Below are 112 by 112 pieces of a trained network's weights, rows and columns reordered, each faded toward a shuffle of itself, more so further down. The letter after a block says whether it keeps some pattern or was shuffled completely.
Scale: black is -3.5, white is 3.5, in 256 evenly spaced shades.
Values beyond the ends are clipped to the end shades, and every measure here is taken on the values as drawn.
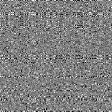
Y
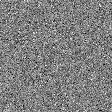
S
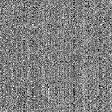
Y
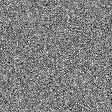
S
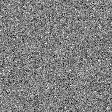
S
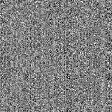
Y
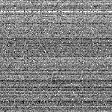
Y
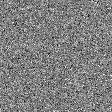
S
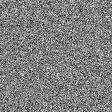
S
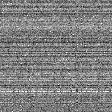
Y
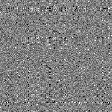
Y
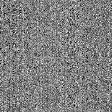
Y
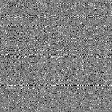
Y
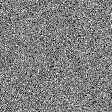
S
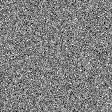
S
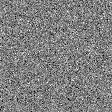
S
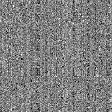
Y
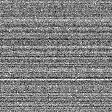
Y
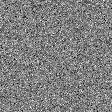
S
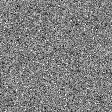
S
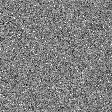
S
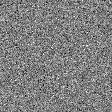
S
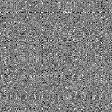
Y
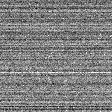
Y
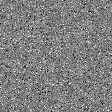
S
